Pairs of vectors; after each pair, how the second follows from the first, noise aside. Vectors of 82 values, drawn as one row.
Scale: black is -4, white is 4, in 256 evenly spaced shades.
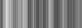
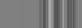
partly zeroed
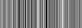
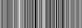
reversed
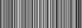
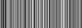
reversed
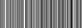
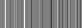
partly zeroed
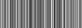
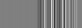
partly zeroed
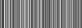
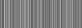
shrunk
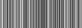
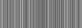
shrunk
